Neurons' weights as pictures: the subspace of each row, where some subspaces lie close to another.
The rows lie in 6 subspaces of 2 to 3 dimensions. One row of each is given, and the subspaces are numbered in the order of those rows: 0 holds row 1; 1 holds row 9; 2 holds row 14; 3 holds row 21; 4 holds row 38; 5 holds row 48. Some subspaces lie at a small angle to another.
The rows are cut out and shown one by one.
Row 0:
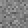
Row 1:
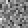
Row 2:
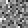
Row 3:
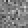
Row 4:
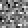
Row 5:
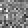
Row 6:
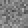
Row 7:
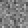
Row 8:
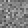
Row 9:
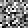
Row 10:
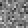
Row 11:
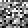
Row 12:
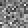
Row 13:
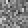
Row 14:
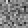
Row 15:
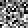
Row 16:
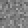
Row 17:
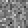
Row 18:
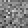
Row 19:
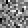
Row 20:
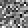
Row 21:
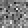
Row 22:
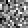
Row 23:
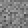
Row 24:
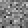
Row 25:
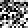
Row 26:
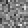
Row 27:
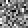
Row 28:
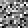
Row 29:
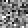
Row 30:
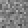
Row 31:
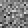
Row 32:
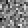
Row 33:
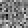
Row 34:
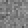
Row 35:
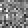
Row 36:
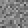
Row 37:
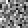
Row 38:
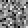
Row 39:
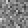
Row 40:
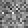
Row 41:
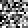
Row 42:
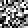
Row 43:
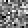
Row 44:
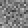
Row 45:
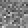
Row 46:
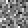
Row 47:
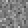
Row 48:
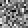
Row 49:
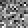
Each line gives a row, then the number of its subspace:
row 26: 2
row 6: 4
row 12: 1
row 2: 4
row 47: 4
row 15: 1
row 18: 3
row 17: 4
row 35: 3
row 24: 3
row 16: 0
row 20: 5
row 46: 4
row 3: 3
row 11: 3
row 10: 1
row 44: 5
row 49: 1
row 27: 5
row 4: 1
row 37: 0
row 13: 4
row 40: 4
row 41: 1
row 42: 4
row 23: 2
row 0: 1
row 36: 5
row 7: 3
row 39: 5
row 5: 3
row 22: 0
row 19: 5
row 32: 0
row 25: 2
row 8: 3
